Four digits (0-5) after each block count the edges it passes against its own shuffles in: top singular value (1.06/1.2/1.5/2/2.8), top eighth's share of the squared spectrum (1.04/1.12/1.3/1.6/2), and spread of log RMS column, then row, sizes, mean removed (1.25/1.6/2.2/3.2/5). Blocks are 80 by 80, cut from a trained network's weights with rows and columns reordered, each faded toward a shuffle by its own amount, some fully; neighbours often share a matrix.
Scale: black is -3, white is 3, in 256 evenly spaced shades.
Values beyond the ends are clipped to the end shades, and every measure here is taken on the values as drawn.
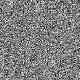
3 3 0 1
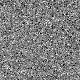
0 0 0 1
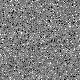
0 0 0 0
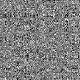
3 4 3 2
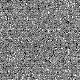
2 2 1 0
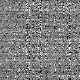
3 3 4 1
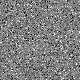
0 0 0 0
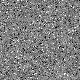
0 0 0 0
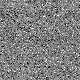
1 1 0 0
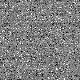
2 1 1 0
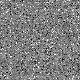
1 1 1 0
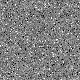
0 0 0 0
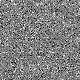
1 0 0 0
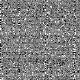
2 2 3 1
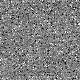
1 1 1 0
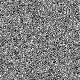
2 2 0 0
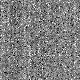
2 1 0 0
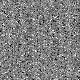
1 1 0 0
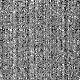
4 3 1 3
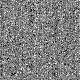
2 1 0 0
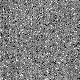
1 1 0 0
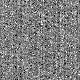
2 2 0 1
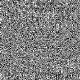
3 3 2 2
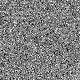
0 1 0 0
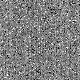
2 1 0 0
